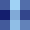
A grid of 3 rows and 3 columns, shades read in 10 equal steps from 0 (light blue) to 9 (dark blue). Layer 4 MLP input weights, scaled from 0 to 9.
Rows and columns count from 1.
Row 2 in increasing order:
2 7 9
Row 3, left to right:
6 1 4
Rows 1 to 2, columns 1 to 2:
6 0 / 9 2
